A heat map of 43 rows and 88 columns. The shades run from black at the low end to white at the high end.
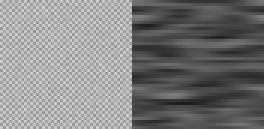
It is made of 1 by 2 panels. Panel 1,1: high, checkered. Panel 1,2: low, streaked across.
